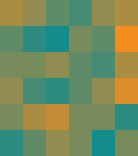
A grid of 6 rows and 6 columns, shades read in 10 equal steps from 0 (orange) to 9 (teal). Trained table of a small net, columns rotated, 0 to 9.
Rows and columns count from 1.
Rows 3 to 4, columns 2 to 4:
5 4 6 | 7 8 6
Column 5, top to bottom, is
4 6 7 4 5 9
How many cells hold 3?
4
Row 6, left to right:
8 6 4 5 9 5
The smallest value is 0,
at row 2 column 6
